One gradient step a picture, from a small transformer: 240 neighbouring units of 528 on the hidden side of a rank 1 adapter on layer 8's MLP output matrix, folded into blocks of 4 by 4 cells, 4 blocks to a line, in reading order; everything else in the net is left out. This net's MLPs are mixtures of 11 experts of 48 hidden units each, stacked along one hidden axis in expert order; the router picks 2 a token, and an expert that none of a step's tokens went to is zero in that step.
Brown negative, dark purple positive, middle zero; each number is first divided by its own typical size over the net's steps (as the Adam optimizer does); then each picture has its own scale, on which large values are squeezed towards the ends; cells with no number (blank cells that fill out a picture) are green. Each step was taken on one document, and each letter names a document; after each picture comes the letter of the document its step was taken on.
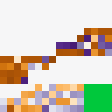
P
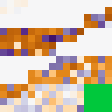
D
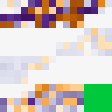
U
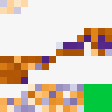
P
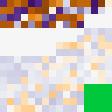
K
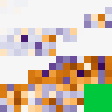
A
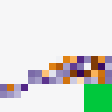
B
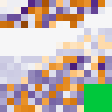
K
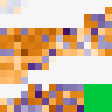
U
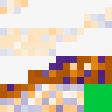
D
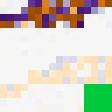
D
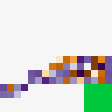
B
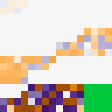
P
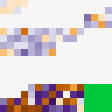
P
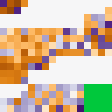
U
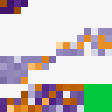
P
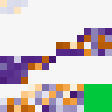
K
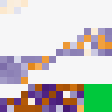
K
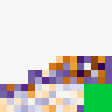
B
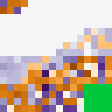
K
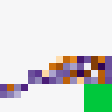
B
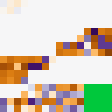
U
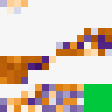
U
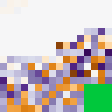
P
